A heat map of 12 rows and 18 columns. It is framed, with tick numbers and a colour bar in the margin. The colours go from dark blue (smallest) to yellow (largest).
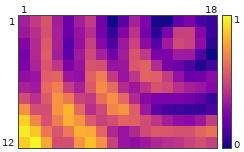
Lone odd cells: none. Rings: centred on the top right. Ninth with the lowest average: top right. Slope: up to the bottom left. Ninth with the highest average: bottom left. Mirror symmetry: none.
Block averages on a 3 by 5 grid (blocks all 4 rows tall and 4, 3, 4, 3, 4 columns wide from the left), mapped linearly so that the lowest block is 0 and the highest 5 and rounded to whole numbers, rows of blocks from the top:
2 1 1 0 0 | 3 2 3 2 0 | 5 5 3 2 2
